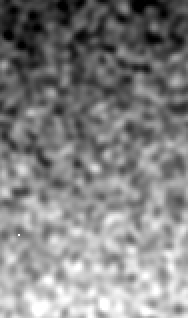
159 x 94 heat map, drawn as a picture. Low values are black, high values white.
Lone odd cells: 1, higher than its neighbours. Grain: blotchy. Odd rows or columns: none. Slope: up to the bottom.
